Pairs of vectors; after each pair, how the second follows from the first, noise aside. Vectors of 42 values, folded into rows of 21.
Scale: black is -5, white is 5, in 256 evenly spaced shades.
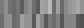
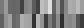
scaled up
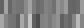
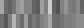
wrapped around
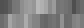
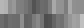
wrapped around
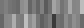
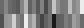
scaled up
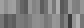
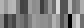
scaled up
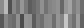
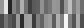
scaled up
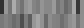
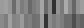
wrapped around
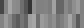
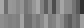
wrapped around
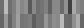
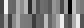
scaled up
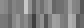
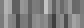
wrapped around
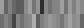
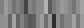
wrapped around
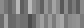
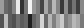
scaled up
